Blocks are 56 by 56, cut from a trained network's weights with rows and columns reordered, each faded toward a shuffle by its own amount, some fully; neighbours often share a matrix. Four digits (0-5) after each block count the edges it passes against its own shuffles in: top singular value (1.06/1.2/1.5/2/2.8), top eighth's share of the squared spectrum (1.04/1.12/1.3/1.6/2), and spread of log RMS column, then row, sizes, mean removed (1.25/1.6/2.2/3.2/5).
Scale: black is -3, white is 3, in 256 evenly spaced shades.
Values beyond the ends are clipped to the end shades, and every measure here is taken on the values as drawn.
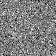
0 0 0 0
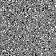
2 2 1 0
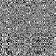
3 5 2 3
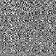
3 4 2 3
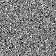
0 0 0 0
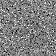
0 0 0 0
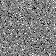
0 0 0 0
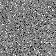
0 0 0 0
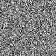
2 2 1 0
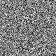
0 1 0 0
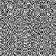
4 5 2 2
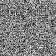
2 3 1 0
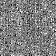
2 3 0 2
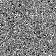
0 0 0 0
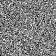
0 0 0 0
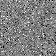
1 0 0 0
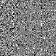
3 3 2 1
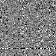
3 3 2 1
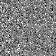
2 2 2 0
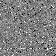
1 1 0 0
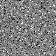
1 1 1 0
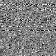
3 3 0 3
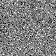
1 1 0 0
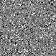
2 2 0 2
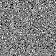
2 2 0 1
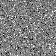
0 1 0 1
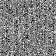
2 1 0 0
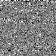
2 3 0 2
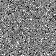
1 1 0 0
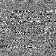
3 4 1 3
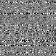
3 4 1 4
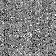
2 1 0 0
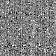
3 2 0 2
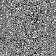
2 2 1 0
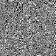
2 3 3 0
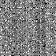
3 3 0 2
